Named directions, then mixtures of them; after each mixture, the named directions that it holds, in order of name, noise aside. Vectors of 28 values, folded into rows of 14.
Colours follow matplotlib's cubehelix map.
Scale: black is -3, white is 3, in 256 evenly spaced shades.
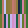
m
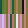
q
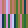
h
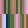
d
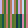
m, q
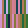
d, h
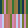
m, q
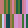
d, m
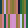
m, q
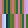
d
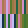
h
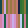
m, q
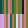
q
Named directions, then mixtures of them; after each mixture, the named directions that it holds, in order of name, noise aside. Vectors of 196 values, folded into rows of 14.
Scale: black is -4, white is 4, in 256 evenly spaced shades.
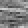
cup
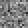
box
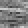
cup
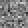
box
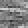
cup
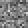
box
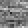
box, cup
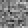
box, cup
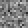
box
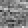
box, cup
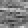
cup
